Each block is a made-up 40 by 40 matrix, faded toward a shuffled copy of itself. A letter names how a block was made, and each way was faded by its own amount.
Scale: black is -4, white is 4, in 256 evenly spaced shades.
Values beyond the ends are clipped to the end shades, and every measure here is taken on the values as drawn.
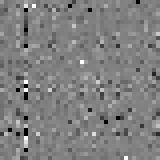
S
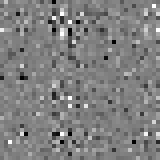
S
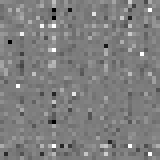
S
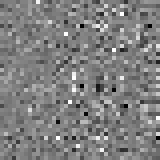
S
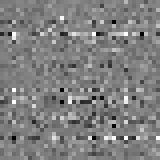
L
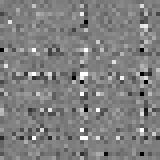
L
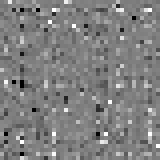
S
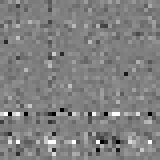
L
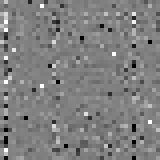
S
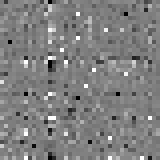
S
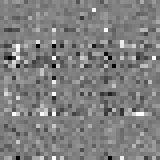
L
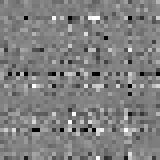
L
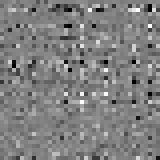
L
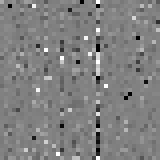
S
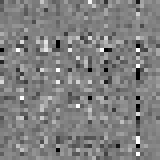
L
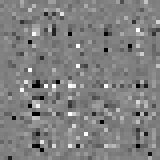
S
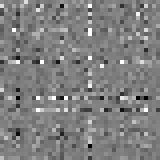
L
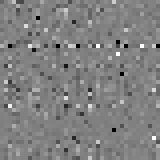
S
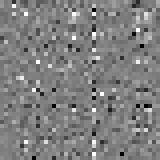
S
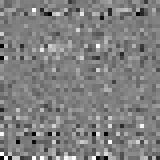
L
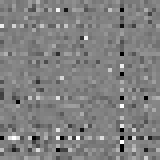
L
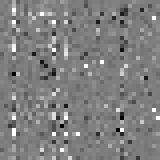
S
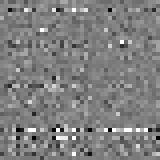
L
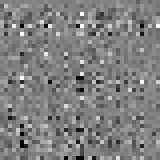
L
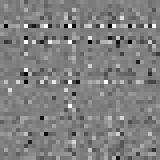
L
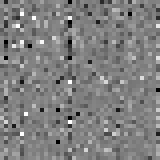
S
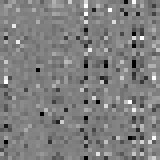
S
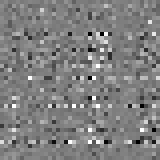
L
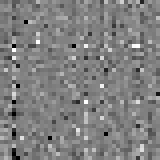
S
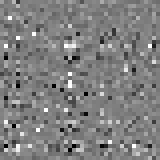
S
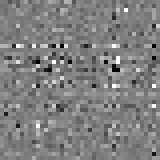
L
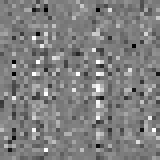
S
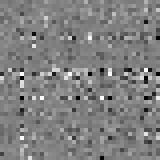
L
